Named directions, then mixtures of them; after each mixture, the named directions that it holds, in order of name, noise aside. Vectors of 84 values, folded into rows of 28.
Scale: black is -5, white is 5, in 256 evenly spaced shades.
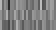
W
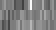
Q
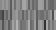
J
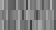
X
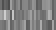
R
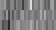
Q, W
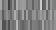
J, W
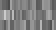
R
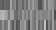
J, R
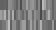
R, W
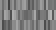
J, R, W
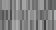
J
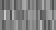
J, R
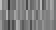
W, X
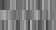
J, R, X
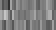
R, W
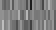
J, Q, X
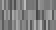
J, R, X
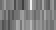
Q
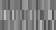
J, R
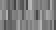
Q, R, X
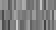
J, W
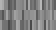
J, W, X
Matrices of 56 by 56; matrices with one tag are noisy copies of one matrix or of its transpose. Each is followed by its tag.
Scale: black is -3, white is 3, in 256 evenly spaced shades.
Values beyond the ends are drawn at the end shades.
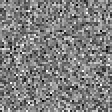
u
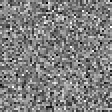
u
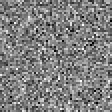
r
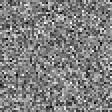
u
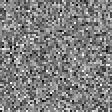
u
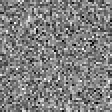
r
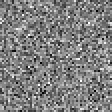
r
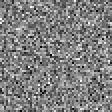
r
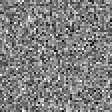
r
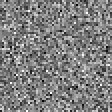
u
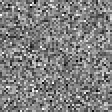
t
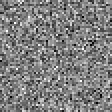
r
